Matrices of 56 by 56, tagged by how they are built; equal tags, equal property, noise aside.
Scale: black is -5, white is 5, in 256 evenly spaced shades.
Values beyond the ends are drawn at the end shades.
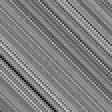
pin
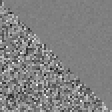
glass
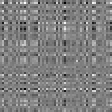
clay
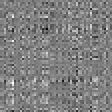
clay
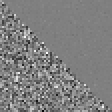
glass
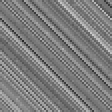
pin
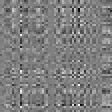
clay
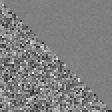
glass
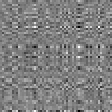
clay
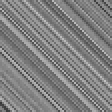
pin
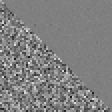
glass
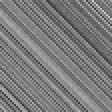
pin
